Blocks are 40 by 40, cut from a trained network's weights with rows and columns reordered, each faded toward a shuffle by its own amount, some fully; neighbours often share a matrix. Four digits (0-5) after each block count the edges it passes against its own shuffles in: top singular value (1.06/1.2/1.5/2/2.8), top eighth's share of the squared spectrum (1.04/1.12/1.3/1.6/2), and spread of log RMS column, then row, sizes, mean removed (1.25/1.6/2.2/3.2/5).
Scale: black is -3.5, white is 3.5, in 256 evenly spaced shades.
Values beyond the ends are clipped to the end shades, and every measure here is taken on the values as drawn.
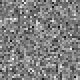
1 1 0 0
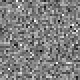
0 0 0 0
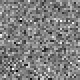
0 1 0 1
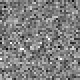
2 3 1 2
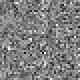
0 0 0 0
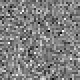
0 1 0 0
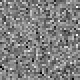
0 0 0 0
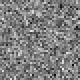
0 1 0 0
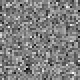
2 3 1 1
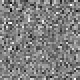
2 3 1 1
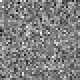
1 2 0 0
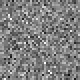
1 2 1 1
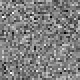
1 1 0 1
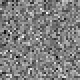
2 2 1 1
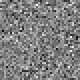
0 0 0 0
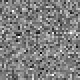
1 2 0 1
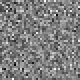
1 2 0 1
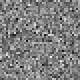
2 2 1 1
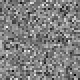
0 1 0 0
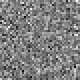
0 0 1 0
